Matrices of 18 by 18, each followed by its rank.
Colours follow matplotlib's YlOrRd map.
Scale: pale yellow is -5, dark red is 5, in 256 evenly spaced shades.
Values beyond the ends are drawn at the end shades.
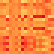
two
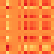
one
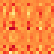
two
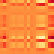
one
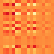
one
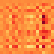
two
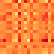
two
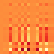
one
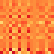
two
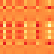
one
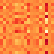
two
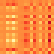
one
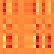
one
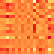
two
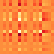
one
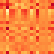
two
